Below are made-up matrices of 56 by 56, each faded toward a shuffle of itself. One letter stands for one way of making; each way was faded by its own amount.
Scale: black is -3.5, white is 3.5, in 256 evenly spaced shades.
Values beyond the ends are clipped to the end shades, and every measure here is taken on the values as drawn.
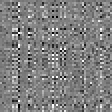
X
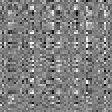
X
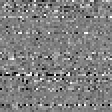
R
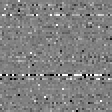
R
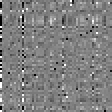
X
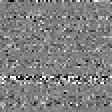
R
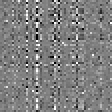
X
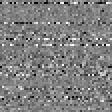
R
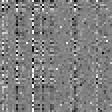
X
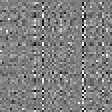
X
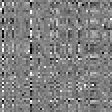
X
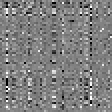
X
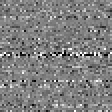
R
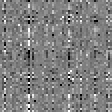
X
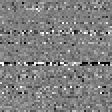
R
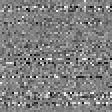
R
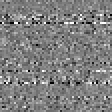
R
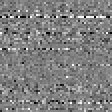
R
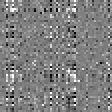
X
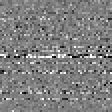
R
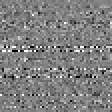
R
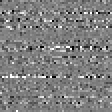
R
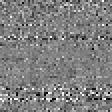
R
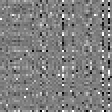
X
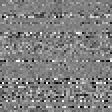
R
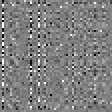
X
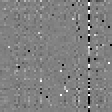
X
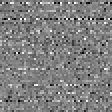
R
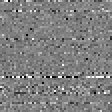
R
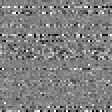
R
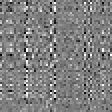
X
